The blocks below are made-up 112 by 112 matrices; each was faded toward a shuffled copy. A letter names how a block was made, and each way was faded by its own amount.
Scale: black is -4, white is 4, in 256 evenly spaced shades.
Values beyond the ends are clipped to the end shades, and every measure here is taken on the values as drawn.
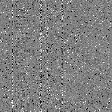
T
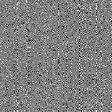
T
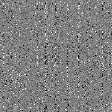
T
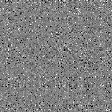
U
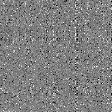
T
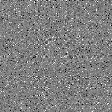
U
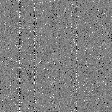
T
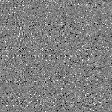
U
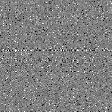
U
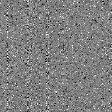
T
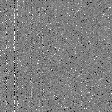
T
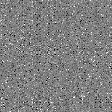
U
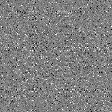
U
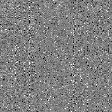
T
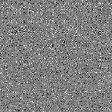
U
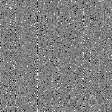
T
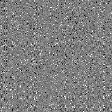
T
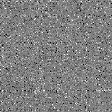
U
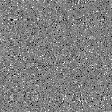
U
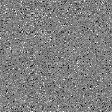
U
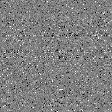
U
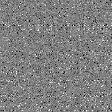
U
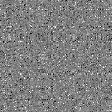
U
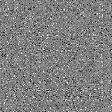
U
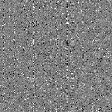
T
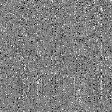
T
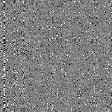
T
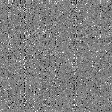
T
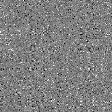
U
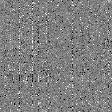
T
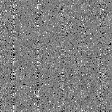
T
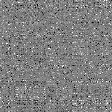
U
